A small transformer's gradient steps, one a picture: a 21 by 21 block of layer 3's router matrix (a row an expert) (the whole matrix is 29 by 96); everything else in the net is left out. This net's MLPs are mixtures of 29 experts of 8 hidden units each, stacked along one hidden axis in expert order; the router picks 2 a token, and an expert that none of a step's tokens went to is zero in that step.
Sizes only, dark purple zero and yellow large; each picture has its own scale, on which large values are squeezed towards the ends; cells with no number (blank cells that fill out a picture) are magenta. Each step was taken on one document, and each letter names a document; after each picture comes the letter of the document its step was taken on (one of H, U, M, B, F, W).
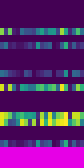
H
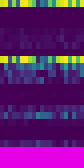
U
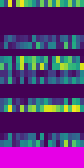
U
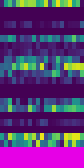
U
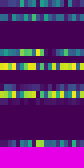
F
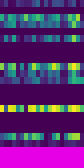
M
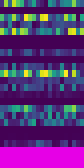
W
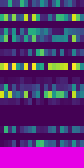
F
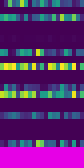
F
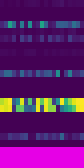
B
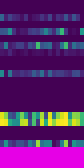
H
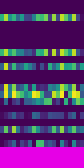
F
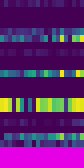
B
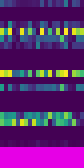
H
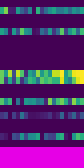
B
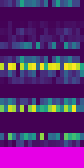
U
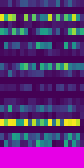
W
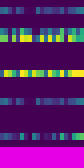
B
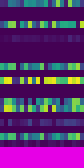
M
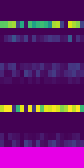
M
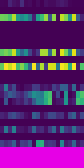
F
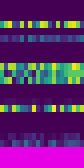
M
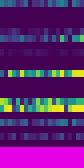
B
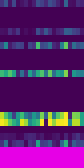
H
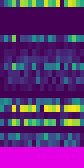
U
